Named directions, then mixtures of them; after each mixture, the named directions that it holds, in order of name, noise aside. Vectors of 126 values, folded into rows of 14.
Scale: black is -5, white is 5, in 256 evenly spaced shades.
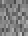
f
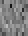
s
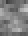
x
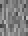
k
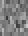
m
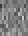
f, k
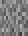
f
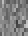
f, m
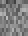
f, x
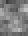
x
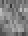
s, x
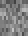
f, x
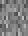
f, k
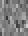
m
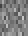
f, k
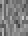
k, m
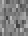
m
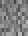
f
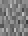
f, k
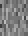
k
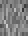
k, s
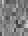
f, m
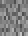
f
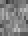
k, x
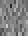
f, s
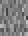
f, k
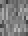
k, x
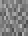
f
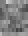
m, x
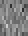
k, s
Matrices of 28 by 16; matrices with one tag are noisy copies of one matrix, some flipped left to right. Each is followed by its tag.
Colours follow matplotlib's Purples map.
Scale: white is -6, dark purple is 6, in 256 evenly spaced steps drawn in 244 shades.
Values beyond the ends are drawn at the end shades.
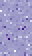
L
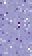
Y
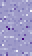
L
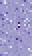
Y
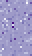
Y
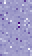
Y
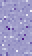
L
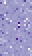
Y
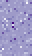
Y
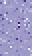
Y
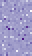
L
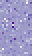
Y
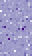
L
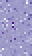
Y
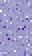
L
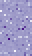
L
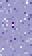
Y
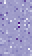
Y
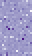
L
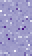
L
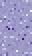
L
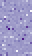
L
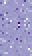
Y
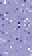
Y
